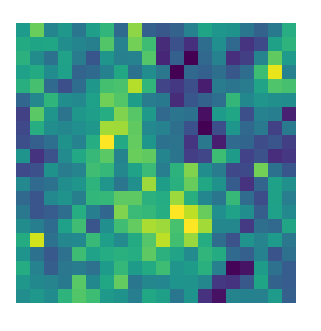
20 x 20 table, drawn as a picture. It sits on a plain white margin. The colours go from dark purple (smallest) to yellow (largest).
Average level on the scale: 50%. Ninth with the lowest average: middle right. Mirror symmetry: none. Odd rows or columns: none. Ninth with the highest average: bottom middle.
